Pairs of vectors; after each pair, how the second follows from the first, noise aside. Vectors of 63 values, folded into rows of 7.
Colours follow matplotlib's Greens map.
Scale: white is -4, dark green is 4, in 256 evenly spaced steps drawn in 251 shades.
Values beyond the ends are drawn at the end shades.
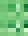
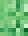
negated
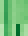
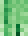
copied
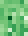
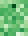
shuffled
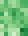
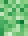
shuffled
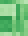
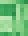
negated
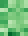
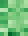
copied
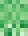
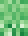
negated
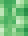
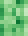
negated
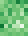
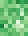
copied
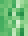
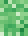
shuffled
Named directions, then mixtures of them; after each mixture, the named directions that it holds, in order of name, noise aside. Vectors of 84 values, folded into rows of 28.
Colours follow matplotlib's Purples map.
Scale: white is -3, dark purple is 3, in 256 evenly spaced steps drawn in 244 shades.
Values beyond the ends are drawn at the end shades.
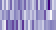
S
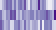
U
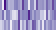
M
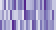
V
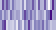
S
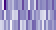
M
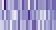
M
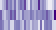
U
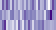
S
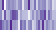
M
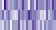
M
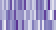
S, U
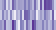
U, V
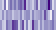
S, V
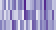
V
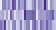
S, V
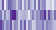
M, U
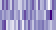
S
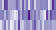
M, S
